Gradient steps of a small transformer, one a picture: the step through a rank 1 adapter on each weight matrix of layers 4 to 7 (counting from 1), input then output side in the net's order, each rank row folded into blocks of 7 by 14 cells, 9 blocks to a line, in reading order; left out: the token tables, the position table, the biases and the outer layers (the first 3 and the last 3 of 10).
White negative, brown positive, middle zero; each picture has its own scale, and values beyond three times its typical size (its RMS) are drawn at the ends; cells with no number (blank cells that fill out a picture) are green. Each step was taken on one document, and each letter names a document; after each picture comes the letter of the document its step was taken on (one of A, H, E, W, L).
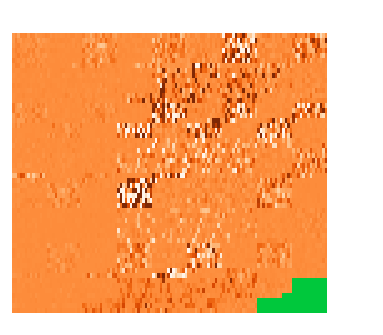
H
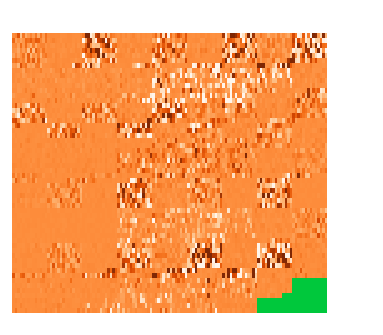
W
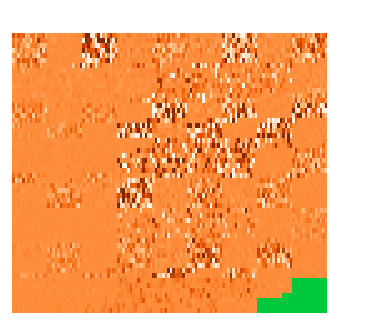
W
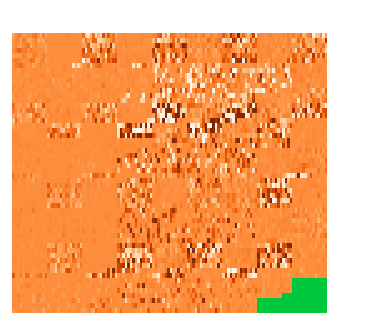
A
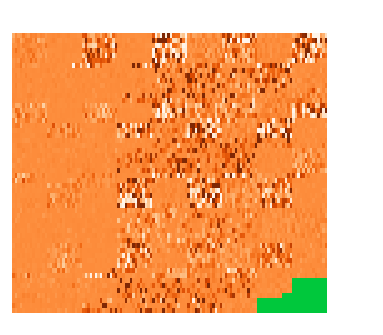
A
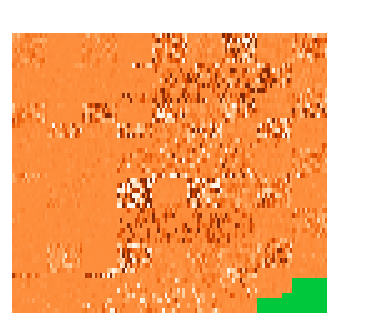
A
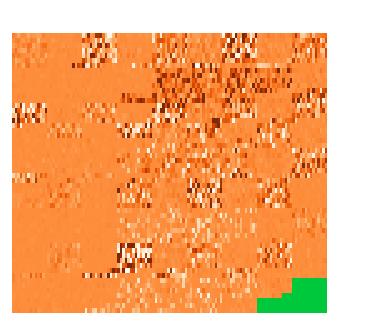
H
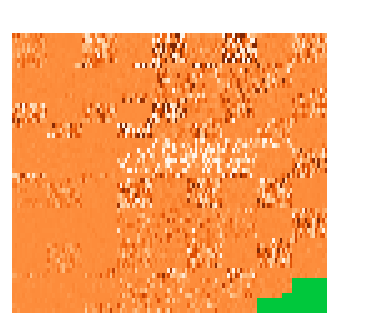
H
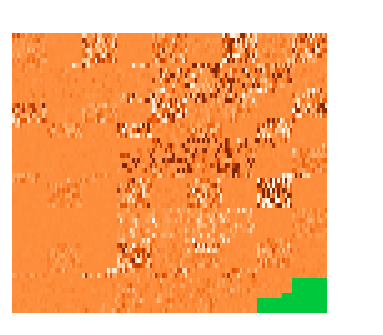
W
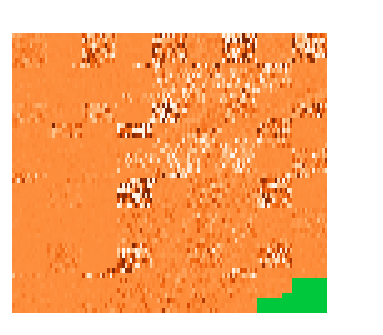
A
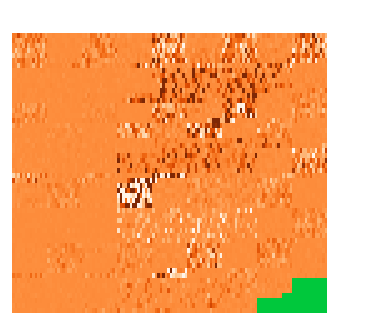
H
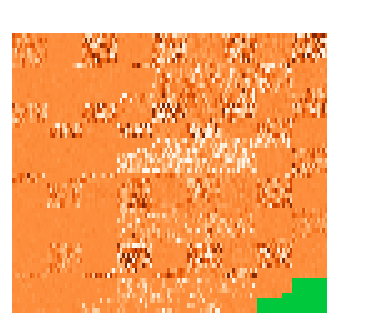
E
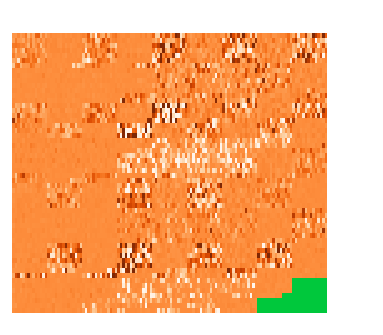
E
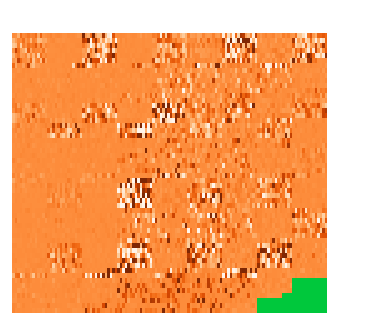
A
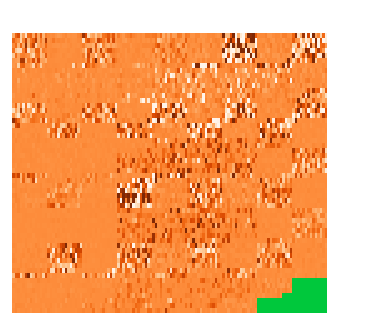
W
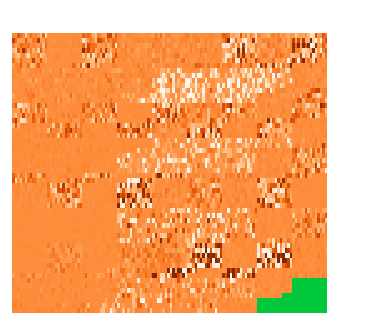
W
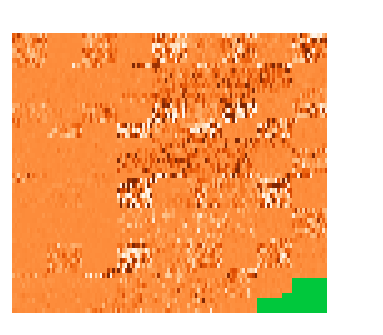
A
